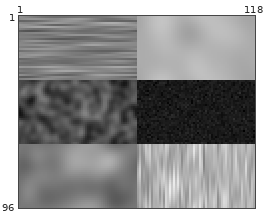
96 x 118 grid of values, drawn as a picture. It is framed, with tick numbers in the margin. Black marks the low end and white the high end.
It is made of 3 by 2 panels. Panel 1,1: middling, streaked across. Panel 1,2: high, smooth, faint in contrast. Panel 2,1: low, blotchy. Panel 2,2: very low, fine-grained, faint in contrast. Panel 3,1: middling, smooth. Panel 3,2: high, streaked downward.
